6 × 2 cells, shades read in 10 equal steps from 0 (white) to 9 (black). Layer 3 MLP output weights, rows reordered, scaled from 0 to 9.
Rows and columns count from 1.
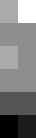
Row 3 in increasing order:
3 4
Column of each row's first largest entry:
1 1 2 1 1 1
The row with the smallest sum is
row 1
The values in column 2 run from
0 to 8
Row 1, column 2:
0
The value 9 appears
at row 6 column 1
